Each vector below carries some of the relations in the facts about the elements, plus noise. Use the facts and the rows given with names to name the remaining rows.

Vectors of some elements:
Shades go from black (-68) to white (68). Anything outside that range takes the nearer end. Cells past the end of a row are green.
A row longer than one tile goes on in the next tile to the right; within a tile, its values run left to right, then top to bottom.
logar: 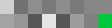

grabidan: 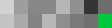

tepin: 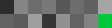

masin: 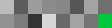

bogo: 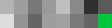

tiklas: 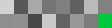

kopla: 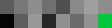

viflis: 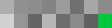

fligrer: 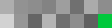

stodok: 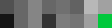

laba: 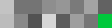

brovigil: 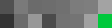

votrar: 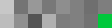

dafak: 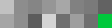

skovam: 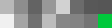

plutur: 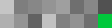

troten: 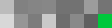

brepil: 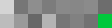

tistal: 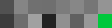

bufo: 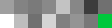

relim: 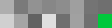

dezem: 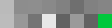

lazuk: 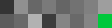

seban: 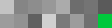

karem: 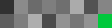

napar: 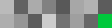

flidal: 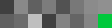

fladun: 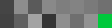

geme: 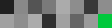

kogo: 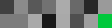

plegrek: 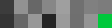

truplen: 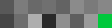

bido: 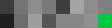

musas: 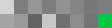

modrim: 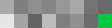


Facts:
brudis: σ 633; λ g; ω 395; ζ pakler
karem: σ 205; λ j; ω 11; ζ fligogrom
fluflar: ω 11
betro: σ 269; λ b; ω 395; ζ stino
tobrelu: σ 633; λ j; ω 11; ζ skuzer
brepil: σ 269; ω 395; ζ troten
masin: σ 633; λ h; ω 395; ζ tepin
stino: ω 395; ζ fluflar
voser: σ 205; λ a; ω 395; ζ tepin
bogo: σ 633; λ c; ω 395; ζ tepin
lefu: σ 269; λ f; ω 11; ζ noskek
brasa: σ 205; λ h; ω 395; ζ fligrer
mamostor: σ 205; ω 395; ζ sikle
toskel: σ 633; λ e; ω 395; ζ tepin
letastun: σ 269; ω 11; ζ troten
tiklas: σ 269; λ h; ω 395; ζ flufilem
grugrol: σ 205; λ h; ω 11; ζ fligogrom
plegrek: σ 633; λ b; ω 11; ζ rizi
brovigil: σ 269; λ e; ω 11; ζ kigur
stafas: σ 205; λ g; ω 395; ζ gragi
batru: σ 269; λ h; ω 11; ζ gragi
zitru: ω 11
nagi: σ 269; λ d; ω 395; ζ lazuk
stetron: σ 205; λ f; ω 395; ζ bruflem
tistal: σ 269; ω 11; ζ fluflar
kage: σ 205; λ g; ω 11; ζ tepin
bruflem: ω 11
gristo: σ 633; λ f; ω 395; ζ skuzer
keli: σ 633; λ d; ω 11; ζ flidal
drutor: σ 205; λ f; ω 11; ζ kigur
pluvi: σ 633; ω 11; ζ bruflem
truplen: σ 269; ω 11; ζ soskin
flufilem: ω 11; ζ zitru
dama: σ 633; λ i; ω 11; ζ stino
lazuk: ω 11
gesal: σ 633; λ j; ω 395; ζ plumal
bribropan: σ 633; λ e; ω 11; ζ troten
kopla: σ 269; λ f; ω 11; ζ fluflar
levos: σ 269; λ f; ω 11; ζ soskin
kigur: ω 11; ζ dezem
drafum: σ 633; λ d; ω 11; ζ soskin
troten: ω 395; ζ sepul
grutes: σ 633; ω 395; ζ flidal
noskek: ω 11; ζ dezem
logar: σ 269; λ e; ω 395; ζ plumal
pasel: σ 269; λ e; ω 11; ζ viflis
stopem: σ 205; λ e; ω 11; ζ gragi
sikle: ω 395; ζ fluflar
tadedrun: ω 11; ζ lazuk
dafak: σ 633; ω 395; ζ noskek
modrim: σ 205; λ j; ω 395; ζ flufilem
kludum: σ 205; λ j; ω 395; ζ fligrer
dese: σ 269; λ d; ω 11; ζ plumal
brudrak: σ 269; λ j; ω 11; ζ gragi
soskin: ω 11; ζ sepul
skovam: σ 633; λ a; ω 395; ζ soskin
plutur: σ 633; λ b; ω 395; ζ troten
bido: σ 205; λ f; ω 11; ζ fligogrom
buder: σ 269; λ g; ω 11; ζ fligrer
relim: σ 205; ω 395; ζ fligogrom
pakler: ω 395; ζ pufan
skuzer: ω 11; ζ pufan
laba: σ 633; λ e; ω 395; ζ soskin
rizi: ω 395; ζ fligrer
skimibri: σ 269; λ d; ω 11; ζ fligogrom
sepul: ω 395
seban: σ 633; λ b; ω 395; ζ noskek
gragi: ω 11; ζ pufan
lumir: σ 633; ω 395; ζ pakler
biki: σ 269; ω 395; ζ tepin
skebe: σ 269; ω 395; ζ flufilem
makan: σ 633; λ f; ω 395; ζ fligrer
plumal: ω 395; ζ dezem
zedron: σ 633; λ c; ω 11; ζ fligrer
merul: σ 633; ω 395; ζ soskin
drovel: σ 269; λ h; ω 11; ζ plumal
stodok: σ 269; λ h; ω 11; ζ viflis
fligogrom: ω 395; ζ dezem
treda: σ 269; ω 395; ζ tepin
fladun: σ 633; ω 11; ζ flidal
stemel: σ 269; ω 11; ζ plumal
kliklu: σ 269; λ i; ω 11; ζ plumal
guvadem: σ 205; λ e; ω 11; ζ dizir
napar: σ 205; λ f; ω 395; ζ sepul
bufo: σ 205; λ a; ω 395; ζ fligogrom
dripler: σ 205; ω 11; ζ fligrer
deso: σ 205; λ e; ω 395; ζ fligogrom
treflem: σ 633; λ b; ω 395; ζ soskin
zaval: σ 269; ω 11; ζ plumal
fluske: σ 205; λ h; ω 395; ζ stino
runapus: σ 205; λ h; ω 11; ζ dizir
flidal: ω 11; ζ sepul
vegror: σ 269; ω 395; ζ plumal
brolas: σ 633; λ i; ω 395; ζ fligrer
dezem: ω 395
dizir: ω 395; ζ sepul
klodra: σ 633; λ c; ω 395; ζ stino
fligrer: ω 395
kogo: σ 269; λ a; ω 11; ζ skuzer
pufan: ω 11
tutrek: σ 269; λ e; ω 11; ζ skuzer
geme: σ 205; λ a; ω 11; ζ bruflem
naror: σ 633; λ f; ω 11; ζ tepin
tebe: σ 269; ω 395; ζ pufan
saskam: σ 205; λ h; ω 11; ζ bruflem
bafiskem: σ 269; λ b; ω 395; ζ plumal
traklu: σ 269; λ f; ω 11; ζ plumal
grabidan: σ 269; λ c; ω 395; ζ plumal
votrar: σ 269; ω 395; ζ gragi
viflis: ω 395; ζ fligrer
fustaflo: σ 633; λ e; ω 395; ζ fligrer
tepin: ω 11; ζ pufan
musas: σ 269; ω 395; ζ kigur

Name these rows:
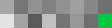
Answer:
mamostor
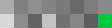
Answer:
pakler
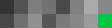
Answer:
runapus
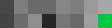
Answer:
pasel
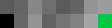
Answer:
drovel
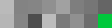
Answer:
lumir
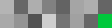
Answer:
stetron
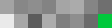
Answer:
kludum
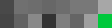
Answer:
tutrek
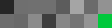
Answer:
kage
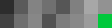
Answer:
saskam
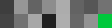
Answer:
dama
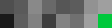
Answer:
batru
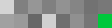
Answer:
vegror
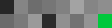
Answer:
dripler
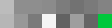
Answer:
plumal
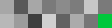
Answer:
brasa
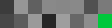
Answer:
tobrelu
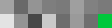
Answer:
stafas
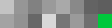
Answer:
gesal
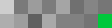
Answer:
betro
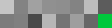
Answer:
makan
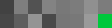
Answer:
bribropan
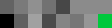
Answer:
traklu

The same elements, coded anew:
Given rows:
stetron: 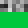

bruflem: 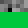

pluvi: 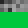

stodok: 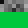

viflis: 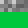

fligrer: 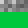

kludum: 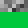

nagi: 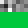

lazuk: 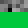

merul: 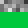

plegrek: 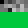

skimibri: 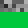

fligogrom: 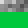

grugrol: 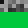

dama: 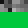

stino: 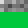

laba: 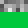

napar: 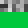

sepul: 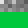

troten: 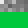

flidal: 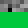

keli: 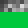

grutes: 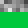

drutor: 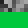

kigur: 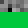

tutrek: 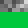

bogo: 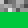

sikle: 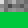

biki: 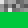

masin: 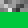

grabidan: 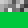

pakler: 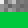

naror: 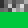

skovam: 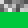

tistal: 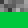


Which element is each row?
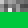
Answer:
skebe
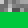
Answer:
stafas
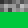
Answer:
fladun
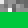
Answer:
brepil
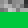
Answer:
seban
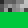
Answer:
guvadem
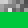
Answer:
vegror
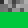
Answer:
brovigil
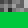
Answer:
geme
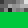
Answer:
stopem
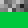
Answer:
modrim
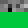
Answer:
soskin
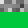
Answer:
voser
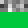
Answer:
gristo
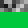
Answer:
kopla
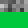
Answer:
brudrak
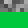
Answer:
dese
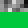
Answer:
brolas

